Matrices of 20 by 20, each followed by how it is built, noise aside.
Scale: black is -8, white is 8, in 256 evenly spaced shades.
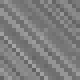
Toeplitz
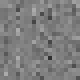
uneven columns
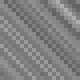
Toeplitz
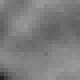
smooth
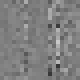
uneven columns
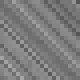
Toeplitz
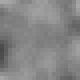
smooth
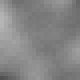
smooth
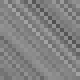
Toeplitz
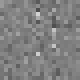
uneven columns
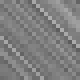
Toeplitz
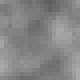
smooth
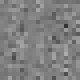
uneven columns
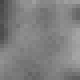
smooth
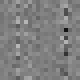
uneven columns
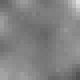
smooth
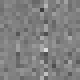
uneven columns
